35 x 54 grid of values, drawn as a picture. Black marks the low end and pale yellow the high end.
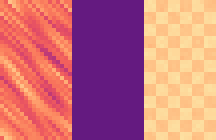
It is made of 1 by 3 panels. Panel 1,1: high, slanting down to the right. Panel 1,2: low, flat. Panel 1,3: very high, checkered, faint in contrast.
